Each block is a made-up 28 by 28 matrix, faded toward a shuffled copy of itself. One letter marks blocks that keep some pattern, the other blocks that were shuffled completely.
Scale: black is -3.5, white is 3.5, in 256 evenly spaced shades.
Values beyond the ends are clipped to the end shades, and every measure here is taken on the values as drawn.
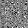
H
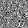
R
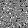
R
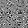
H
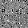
H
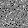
R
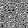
H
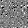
H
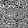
H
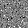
R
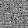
H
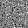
R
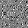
H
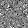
R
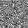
R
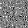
H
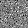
R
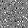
H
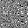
H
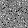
R
